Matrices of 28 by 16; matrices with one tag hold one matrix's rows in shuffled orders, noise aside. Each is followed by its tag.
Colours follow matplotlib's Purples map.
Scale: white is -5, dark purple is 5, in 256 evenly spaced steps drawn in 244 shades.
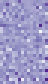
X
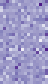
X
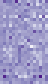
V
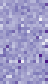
X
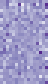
X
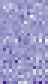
V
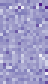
X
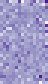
X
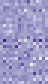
V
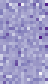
X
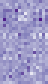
V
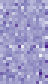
X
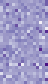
X
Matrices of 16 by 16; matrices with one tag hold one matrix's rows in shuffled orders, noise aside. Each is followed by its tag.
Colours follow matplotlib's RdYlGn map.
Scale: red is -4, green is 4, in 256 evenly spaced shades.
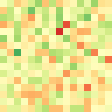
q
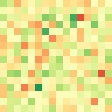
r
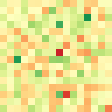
q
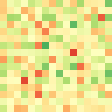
r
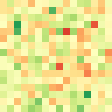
q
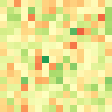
r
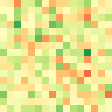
q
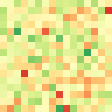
q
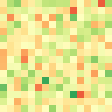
r
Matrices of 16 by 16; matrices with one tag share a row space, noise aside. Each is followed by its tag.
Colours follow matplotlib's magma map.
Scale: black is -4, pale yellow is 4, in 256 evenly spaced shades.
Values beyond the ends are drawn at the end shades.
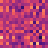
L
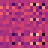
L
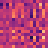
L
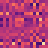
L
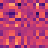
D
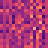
L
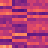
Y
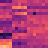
Y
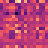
D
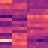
Y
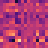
D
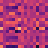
D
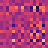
L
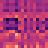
D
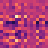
D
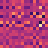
L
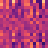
L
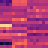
Y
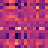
D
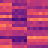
Y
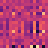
L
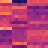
Y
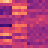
Y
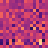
L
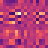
D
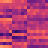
Y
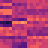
Y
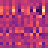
L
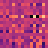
L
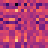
D
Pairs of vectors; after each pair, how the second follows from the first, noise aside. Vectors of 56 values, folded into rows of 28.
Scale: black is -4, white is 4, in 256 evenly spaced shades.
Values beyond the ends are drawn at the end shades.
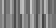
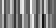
scaled up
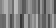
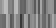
copied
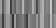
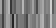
copied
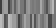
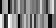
scaled up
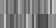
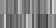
copied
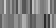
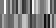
scaled up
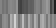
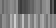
copied
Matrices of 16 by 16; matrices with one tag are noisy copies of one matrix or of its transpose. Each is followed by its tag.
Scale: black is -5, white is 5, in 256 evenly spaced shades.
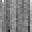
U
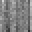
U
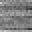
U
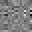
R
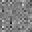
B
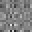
R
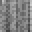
U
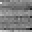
U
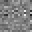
R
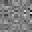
R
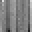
U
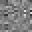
R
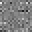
B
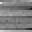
U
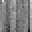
U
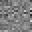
R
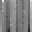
U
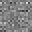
B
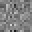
R
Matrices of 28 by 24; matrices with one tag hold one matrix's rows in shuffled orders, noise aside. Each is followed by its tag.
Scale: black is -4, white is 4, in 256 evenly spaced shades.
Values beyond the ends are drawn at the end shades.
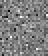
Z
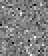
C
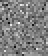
Z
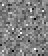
C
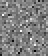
C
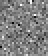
C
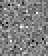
Z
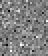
Z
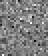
C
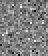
C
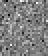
Z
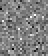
C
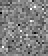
C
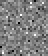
C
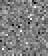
C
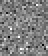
Z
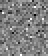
C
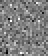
Z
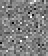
C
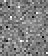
Z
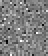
Z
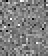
Z
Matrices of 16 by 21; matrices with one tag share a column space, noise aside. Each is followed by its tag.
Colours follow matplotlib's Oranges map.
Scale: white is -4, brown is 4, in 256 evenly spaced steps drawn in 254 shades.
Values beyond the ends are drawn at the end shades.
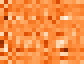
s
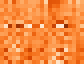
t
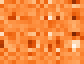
s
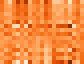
t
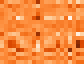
s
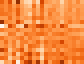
t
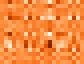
s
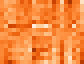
t
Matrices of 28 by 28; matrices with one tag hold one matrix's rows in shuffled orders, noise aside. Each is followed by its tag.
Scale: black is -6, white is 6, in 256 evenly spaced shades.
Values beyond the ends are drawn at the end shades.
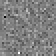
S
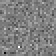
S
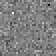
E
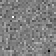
E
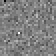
S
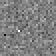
S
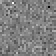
E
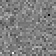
E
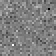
E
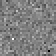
E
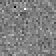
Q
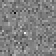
Q
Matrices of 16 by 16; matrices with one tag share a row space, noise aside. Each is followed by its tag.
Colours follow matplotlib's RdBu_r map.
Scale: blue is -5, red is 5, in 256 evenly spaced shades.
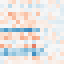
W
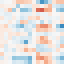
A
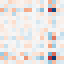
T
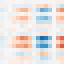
A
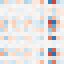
T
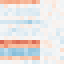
W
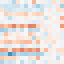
W
